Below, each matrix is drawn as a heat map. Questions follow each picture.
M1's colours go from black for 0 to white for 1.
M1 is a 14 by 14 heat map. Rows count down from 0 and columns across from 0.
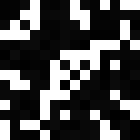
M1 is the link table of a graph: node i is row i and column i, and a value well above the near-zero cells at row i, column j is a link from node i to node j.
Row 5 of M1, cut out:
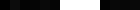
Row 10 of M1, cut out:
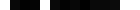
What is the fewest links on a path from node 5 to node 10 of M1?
3
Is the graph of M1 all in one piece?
yes
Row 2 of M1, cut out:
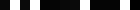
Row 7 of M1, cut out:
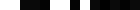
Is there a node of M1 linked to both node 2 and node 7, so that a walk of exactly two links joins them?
yes
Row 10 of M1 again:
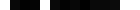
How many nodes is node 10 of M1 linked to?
4
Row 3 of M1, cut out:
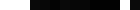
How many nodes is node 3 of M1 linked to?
4
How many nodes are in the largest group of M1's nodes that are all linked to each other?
3
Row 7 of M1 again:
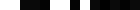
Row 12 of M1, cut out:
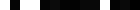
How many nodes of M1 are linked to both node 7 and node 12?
1
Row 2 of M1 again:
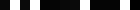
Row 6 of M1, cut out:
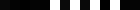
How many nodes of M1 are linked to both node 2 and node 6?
0
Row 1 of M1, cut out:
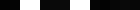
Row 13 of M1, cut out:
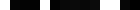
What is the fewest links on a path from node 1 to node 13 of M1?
3
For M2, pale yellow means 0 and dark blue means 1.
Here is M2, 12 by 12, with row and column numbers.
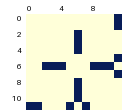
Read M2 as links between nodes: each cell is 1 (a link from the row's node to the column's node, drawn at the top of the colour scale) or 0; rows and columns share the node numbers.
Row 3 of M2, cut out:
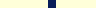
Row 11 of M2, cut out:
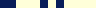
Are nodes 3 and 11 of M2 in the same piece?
no
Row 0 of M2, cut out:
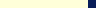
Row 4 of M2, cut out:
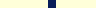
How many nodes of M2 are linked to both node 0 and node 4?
0
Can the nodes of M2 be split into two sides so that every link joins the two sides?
yes
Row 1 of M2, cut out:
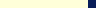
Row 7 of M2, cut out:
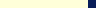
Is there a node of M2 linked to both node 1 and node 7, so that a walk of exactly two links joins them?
yes
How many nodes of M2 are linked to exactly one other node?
10
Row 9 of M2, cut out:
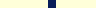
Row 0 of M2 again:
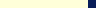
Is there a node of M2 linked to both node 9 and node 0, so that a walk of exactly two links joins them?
no
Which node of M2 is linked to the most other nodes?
node 6
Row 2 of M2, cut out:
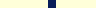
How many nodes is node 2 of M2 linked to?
1
